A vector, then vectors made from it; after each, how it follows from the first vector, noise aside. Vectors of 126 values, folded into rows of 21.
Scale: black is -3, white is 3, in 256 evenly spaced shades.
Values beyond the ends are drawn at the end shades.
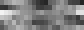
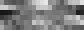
negated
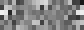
sign-scrambled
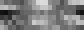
negated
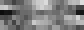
negated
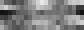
negated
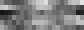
negated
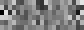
sign-scrambled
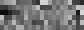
sign-scrambled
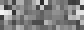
sign-scrambled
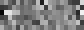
sign-scrambled
